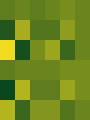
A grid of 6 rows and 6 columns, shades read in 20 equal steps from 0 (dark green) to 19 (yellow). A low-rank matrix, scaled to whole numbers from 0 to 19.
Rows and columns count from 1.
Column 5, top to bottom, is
9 11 4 9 12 6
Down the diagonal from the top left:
7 13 9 8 12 8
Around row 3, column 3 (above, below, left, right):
6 8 1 12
